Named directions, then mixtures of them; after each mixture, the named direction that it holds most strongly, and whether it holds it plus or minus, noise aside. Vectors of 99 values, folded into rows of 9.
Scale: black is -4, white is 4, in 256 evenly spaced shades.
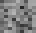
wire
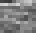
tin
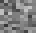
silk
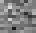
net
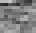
tin, minus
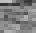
tin, minus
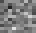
net, minus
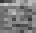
wire, plus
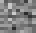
net, plus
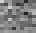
net, plus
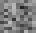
wire, plus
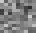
silk, minus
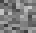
silk, plus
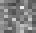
wire, minus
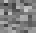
silk, plus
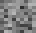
wire, plus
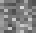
wire, minus
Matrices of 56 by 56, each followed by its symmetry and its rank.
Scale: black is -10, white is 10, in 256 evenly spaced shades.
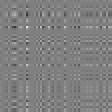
symmetric, rank one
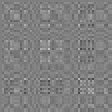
symmetric, rank three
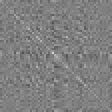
symmetric, rank five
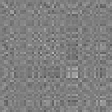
symmetric, rank three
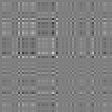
symmetric, rank one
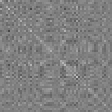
symmetric, rank five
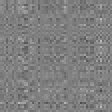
neither, rank three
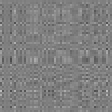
neither, rank three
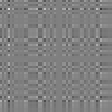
symmetric, rank one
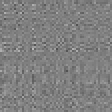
neither, rank five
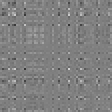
symmetric, rank three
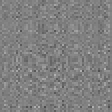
neither, rank five
